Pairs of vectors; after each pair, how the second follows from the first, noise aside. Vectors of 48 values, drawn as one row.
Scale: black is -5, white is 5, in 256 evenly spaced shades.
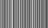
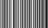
scaled up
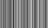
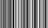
scaled up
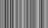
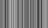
sign-scrambled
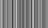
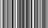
scaled up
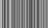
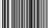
scaled up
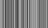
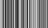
scaled up
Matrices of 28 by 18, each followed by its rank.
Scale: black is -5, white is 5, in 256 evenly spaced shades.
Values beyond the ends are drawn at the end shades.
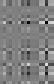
one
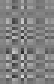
one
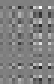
one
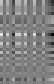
one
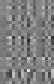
two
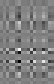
one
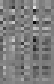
two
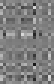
two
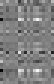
two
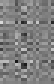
two
